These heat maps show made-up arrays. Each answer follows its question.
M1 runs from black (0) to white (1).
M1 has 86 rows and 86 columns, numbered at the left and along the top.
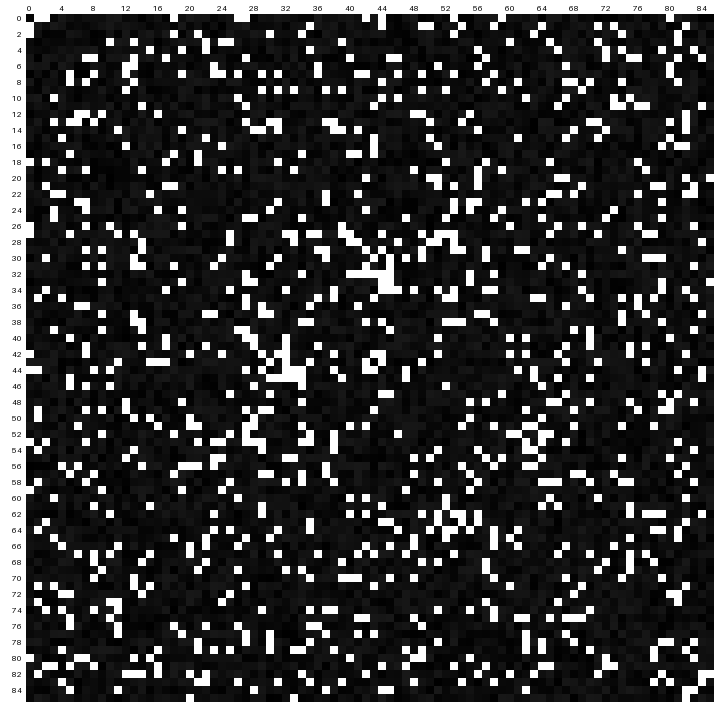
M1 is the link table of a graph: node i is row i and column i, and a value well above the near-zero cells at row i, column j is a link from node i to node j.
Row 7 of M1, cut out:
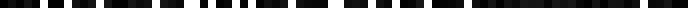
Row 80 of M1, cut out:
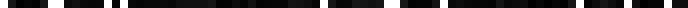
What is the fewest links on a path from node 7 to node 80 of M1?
1
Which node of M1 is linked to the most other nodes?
node 27
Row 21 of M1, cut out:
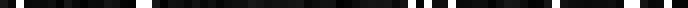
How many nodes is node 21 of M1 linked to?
10
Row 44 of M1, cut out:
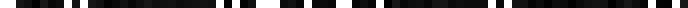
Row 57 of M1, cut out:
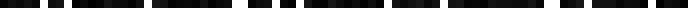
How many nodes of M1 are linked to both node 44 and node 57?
4
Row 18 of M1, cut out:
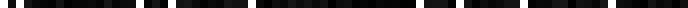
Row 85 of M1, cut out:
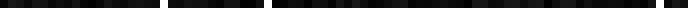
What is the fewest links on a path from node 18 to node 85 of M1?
4
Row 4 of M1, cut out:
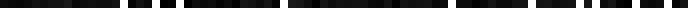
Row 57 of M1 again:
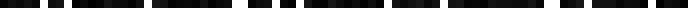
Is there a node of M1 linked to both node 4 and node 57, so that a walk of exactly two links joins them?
no
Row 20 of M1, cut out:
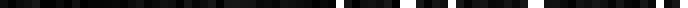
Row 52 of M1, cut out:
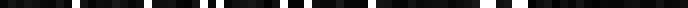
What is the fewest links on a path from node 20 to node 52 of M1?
3
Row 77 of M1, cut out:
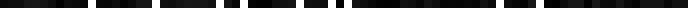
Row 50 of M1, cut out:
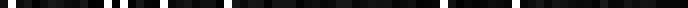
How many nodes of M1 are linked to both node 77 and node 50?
0
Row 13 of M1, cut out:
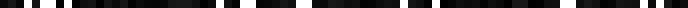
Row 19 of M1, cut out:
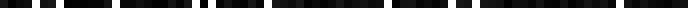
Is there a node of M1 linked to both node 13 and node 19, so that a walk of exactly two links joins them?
no
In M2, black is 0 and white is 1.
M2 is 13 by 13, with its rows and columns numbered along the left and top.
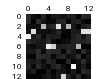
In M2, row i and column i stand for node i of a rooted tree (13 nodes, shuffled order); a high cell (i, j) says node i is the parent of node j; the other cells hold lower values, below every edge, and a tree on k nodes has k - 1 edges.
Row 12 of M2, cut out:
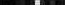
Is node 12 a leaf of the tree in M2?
no
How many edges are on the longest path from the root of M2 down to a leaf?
3
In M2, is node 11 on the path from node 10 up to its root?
no
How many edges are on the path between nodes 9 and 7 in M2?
6
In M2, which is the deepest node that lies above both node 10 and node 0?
6
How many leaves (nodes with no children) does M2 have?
7
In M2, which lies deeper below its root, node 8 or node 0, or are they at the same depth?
node 0
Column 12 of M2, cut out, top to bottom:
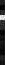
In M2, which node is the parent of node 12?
3
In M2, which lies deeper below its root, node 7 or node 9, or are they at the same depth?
the same depth
